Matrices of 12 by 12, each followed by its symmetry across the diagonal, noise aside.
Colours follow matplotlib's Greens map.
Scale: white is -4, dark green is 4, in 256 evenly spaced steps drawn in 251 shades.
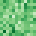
neither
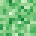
neither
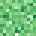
antisymmetric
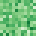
antisymmetric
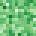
antisymmetric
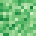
neither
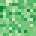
antisymmetric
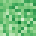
antisymmetric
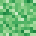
neither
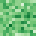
neither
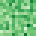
antisymmetric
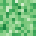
neither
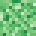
antisymmetric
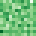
antisymmetric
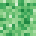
neither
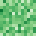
neither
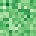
antisymmetric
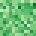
neither
